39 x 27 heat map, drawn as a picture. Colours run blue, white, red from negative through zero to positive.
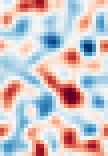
Seam: none. Grain: blotchy. Lone odd cells: none. Ninth with the highest average: centre. Average level on the scale: 50%.
